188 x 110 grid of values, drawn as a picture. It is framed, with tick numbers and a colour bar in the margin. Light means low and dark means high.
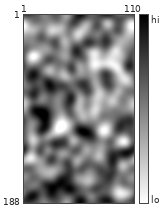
Mirror symmetry: none. Lone odd cells: none. Ninth with the highest average: middle left. Histogram: bell-shaped.
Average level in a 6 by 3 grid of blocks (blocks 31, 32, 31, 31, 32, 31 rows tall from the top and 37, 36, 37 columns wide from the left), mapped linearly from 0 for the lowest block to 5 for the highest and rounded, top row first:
1 2 2
2 1 0
5 3 0
3 2 2
2 3 3
5 4 3
